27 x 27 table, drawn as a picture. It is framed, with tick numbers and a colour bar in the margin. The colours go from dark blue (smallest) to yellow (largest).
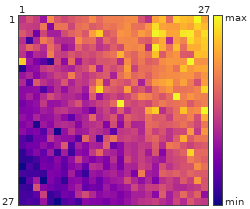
There is an overall slope up to the top right. The top right is the ninth with the highest average. No row or column stands out. The grain is fine, like static.
